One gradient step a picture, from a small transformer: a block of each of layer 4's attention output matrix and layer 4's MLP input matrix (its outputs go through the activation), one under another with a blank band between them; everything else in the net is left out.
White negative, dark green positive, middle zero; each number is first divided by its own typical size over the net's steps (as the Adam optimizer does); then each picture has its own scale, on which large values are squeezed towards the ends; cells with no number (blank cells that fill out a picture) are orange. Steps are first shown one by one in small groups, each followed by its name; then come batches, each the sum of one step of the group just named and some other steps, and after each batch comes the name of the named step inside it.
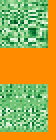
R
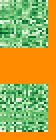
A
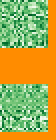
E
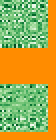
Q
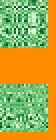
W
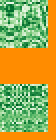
A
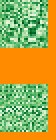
R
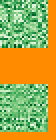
Q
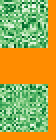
Q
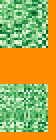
A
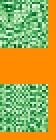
Q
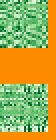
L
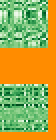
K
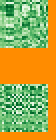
K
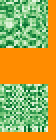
L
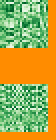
L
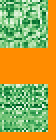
K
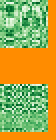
K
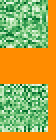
L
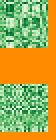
L
